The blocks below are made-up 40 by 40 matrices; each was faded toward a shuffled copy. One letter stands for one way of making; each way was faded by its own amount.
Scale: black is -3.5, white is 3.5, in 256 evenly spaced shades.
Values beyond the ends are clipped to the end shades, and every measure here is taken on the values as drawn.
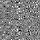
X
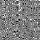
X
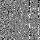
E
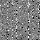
E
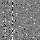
E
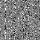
E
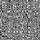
X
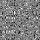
X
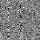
E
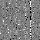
E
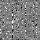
E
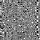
X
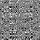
X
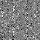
E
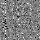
E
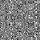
X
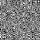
X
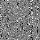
E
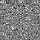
X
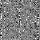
E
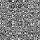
X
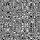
X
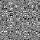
X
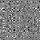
X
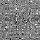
X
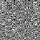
X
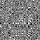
X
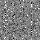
E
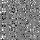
X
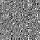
X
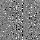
E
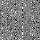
E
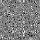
X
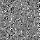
E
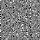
E
